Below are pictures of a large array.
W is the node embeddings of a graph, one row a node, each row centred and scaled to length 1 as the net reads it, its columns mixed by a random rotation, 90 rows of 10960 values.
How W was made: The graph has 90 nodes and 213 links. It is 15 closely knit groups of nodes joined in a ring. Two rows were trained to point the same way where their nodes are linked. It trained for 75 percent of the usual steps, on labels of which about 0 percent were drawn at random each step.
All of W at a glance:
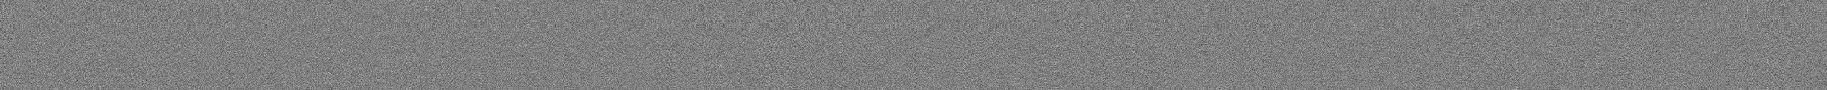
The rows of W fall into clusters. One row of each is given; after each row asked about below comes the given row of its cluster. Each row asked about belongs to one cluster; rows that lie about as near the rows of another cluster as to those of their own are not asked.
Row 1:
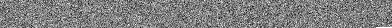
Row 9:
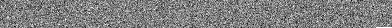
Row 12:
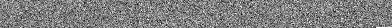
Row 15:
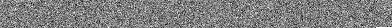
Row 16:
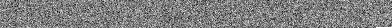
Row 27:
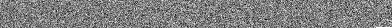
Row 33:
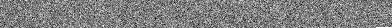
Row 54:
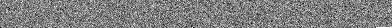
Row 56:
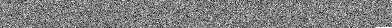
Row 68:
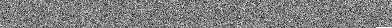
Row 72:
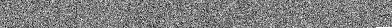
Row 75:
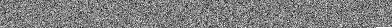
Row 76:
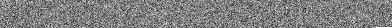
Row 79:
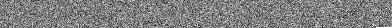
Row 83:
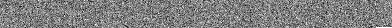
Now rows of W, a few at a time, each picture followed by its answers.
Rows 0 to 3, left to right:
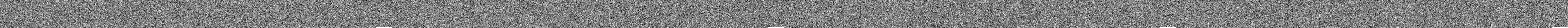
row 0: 33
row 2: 72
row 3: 79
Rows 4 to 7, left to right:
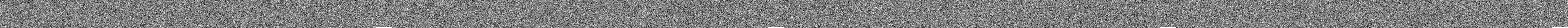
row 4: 75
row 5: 15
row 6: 9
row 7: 54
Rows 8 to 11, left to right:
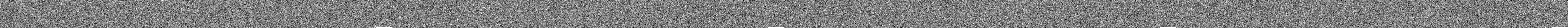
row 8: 27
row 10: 9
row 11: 15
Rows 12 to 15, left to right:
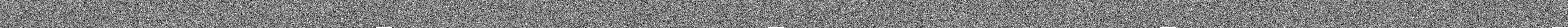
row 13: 54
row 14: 12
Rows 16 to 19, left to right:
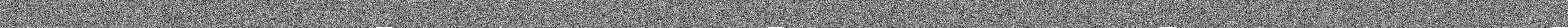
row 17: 27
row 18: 56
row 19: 76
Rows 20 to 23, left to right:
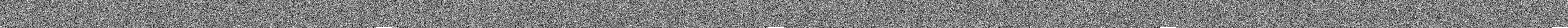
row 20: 72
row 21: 72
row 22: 12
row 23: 68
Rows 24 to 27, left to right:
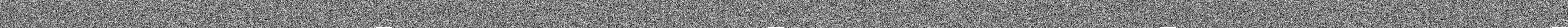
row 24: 27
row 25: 27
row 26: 1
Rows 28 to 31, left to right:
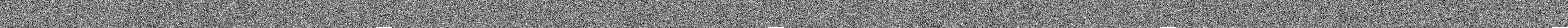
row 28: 72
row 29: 54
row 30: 72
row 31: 16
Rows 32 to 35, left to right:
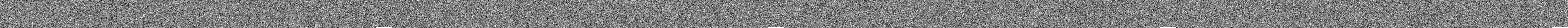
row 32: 79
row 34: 15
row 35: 54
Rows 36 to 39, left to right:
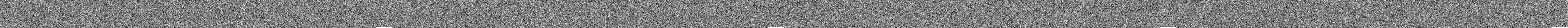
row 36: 68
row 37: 12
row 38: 75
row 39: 56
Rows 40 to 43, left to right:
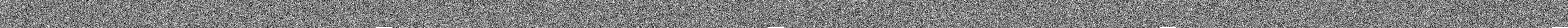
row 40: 76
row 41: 1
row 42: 12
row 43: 15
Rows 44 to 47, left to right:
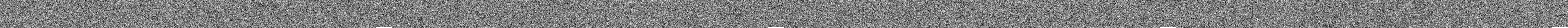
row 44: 1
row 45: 9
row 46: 33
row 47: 72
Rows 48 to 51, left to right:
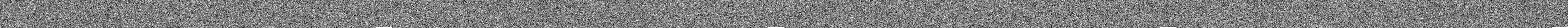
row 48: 56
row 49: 83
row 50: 76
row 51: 1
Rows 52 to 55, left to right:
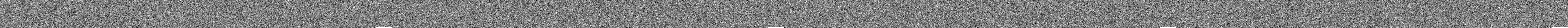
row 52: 12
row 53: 75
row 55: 79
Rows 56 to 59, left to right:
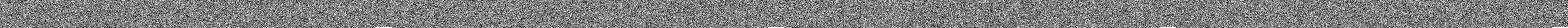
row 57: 15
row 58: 72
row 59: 33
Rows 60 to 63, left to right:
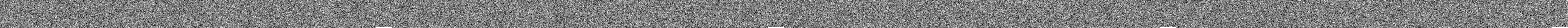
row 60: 79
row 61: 16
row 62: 33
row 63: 56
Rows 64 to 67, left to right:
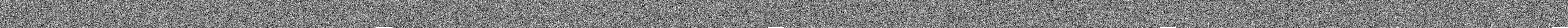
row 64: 76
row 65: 76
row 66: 16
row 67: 79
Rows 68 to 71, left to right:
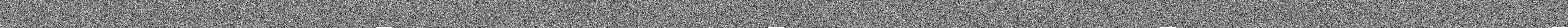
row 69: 12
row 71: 33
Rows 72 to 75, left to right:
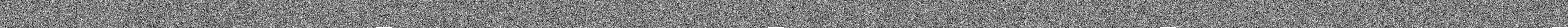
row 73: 83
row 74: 68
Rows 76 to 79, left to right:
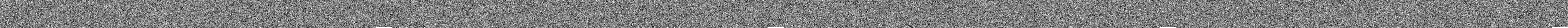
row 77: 1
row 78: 83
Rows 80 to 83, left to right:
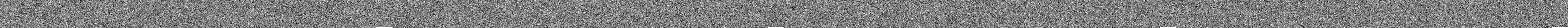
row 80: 15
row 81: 76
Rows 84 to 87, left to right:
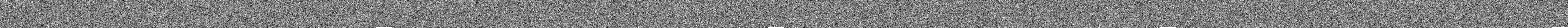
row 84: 76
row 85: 12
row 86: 79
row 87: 33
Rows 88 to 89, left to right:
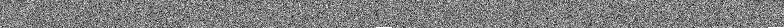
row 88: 56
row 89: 33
